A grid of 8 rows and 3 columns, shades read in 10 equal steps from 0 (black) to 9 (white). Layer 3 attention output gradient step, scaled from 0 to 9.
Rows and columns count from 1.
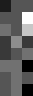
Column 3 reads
3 9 7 2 4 0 3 0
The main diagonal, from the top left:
1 3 7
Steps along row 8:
up down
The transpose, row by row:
1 3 4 2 2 4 3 3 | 3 3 3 5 3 4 4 4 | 3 9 7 2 4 0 3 0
